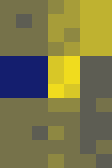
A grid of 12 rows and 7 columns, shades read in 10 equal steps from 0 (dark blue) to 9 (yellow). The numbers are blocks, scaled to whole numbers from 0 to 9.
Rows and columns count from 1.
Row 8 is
4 4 4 5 5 3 4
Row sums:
37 37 37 37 23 23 23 29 26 26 27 28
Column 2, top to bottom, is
4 3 4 4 0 0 0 4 4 4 4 4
